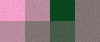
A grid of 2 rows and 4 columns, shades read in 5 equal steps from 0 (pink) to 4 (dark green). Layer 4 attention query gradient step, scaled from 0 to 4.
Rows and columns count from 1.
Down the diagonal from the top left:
0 2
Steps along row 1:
up up down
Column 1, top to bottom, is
0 1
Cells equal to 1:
2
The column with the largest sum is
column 3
